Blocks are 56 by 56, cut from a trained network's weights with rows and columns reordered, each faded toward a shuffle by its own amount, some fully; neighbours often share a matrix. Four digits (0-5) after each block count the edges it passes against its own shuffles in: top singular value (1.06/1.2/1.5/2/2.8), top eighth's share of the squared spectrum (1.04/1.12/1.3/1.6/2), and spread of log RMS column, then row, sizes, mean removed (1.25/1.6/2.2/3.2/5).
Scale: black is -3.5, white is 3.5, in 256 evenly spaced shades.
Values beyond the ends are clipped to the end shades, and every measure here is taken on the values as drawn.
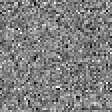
2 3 1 1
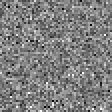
2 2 0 1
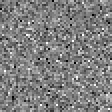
0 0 0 0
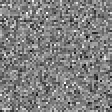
1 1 0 0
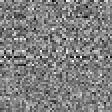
4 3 0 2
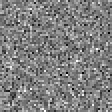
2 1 0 0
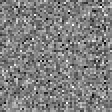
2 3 1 1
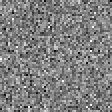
2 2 1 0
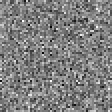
2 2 0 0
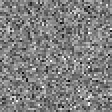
2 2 0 1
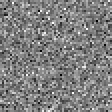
0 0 0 0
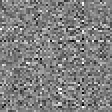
3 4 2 2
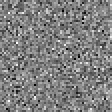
2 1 0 0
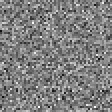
2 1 0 1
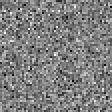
1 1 0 0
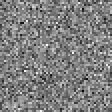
0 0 0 0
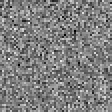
0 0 0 0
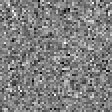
3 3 1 1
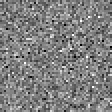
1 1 0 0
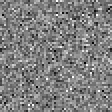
1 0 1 0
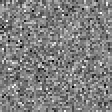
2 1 0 0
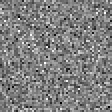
0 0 0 0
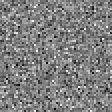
1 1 0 0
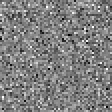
0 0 0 0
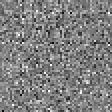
3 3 2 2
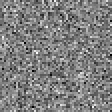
2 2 0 0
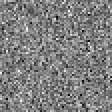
0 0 0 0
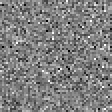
1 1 0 0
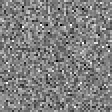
0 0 0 1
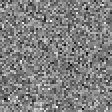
0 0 0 0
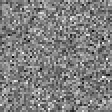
1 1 0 0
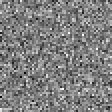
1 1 0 0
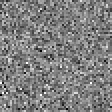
2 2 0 0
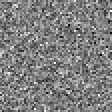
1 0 0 0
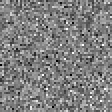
0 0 0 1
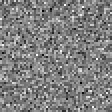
2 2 0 0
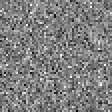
2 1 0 0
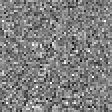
2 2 1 1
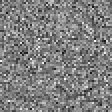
1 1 0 0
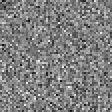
2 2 0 0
